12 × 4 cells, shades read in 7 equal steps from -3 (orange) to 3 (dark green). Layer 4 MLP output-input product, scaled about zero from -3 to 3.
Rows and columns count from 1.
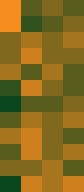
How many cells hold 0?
14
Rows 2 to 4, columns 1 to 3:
-3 2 1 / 0 -1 0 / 0 -2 0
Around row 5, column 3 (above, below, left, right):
0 0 1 1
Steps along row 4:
down up same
